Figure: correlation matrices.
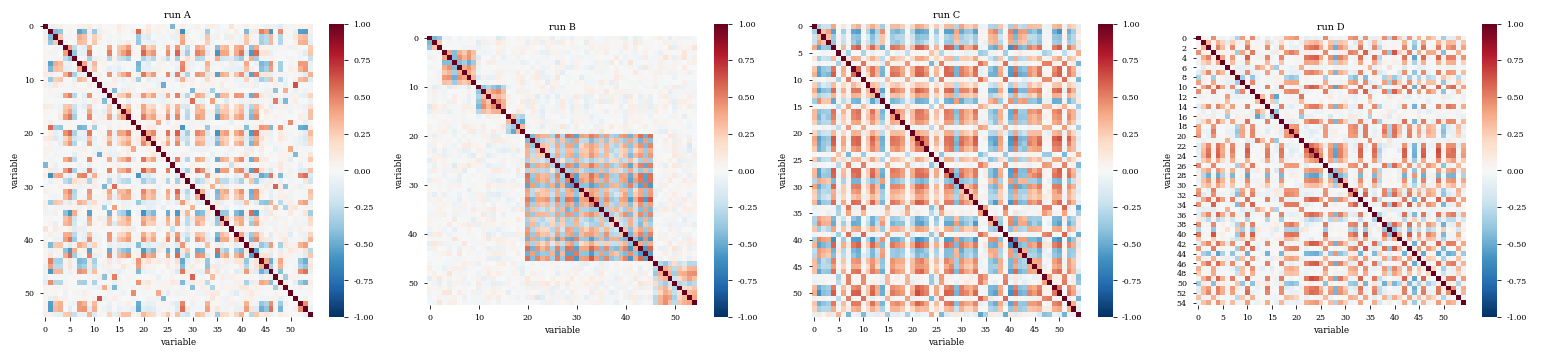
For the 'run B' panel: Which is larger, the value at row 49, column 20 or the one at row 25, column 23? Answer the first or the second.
the first
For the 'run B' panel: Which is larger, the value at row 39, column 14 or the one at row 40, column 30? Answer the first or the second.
the first
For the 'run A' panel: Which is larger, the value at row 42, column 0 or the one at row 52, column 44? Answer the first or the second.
the first
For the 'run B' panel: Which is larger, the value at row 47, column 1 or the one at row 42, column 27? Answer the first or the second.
the first
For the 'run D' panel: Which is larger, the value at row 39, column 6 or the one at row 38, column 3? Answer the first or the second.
the second
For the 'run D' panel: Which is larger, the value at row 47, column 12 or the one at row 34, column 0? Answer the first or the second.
the second
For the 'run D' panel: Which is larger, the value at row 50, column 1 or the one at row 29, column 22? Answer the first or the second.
the second
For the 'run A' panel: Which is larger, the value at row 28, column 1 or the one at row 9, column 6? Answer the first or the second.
the second
